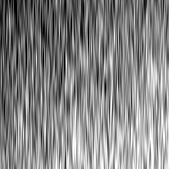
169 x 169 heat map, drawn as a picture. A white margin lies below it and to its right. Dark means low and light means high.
Mirror symmetry: none. Histogram: bell-shaped. Slope: up to the bottom right. Ninth with the highest average: bottom right. Average level on the scale: 50%.
